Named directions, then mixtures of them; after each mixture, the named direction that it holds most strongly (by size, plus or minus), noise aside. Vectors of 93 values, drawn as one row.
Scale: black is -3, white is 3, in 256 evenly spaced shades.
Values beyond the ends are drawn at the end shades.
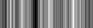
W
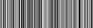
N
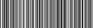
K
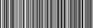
K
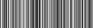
K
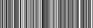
N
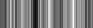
W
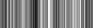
W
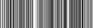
W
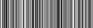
K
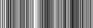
W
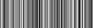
K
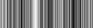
W
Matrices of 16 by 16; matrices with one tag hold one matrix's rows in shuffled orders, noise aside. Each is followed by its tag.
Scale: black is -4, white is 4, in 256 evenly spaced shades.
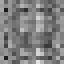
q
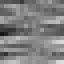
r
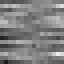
r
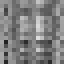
q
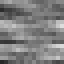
r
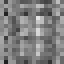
q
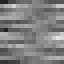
r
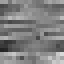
r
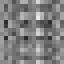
q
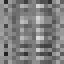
q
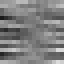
r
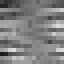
r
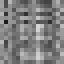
q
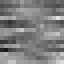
r
